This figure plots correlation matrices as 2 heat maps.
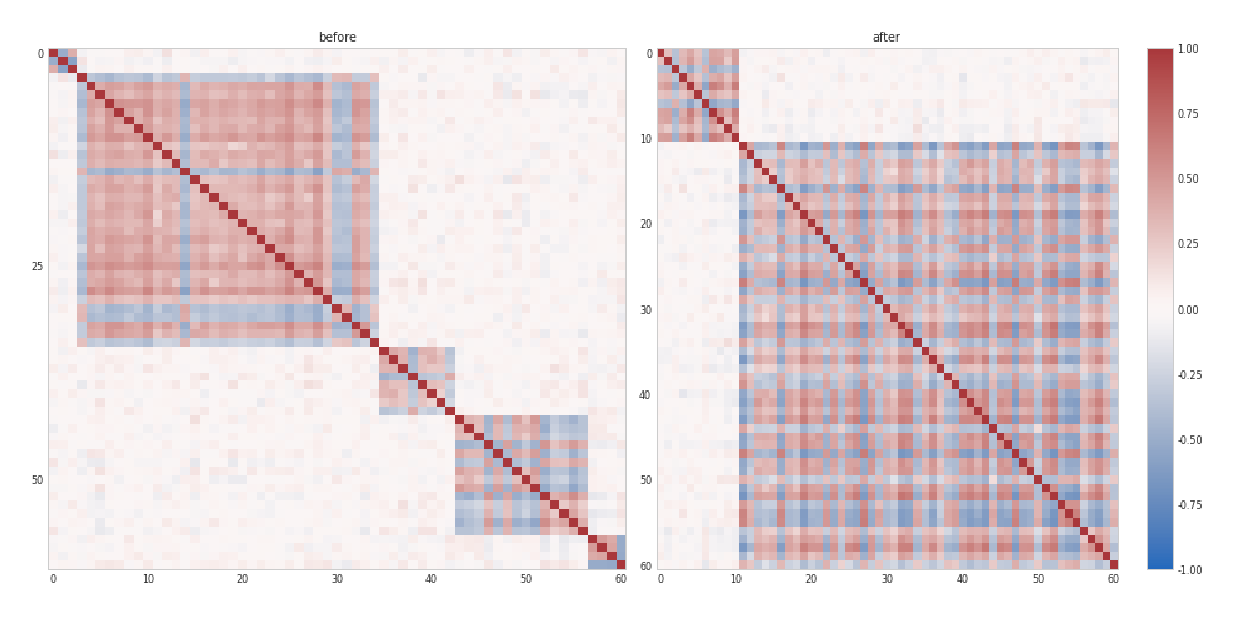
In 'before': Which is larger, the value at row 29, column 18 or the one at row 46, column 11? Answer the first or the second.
the first
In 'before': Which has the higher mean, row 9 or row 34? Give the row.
9
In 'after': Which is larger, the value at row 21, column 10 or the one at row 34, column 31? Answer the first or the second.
the first
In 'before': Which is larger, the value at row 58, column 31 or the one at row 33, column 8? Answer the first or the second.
the second
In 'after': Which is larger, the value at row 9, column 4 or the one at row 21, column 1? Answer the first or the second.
the first
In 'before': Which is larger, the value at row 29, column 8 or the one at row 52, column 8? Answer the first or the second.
the first
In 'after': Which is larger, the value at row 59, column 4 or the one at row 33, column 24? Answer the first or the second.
the first
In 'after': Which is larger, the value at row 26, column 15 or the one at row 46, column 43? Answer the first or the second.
the second
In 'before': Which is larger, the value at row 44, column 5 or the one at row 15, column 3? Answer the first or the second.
the first
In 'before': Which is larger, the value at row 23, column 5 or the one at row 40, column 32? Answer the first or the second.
the first
